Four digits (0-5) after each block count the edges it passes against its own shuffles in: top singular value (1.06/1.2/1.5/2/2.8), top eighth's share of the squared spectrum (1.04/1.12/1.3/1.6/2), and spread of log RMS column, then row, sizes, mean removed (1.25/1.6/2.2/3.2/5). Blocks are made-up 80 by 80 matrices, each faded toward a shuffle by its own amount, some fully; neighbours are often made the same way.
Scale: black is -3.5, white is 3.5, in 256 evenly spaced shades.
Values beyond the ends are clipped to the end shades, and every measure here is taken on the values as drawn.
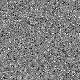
2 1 0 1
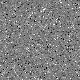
1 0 0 0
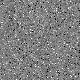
1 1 0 0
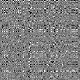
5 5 3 3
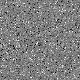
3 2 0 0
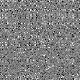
4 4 2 3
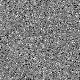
1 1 0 0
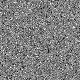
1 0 0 0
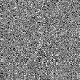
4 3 2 1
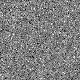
1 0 0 0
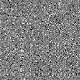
4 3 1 2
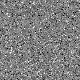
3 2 0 0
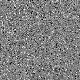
3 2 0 0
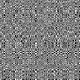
5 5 3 3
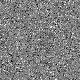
2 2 0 0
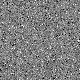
0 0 0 0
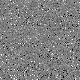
2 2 0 1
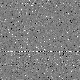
3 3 0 1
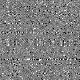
3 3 1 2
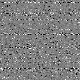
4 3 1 3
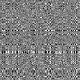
5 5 3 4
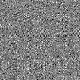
4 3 1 1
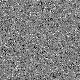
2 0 0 0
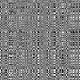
5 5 4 4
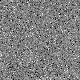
1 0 0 0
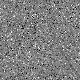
0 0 0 0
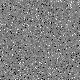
0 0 0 0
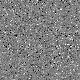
0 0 0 0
